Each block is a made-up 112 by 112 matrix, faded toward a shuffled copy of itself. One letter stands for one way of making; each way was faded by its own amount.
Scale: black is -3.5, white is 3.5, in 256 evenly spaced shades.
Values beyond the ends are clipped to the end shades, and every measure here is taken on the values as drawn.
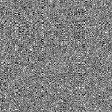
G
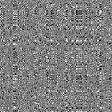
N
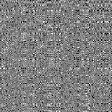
N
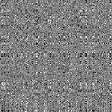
N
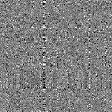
G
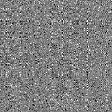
G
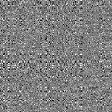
N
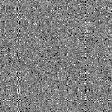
G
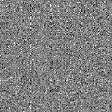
G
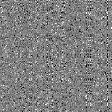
G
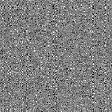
G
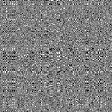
N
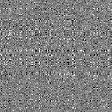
N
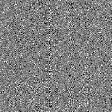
G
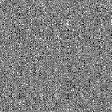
G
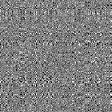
N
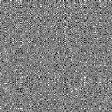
N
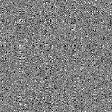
G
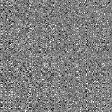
G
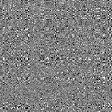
N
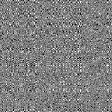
N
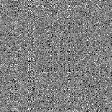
G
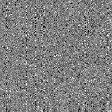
G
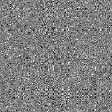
G
